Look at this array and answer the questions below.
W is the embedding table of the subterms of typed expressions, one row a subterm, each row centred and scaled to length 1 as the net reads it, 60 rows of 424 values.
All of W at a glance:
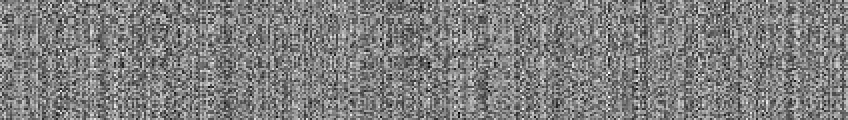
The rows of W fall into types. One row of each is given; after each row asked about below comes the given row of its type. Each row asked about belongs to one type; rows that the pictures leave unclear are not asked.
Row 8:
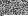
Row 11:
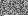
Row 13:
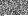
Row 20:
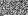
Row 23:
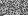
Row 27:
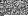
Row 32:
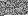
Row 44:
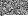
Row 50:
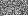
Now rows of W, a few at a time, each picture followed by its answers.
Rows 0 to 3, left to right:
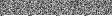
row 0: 44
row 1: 11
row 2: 20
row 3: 50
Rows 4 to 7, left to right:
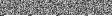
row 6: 50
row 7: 13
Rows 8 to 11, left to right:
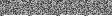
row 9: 11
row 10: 11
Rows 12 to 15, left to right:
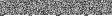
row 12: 32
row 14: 32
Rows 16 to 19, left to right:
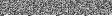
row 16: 13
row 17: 8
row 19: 44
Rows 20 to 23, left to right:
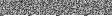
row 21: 20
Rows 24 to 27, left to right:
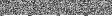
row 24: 8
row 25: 8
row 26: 13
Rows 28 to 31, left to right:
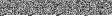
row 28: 32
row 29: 32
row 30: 23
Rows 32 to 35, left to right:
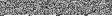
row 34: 27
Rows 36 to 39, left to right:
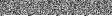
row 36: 44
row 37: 20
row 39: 11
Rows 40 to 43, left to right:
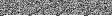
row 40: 8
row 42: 8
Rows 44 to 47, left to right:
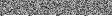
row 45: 44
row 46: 23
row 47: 11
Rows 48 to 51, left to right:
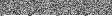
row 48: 44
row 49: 8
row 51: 50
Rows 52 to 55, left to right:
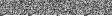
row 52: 20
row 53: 20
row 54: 44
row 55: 23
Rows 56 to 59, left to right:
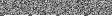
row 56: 27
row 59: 27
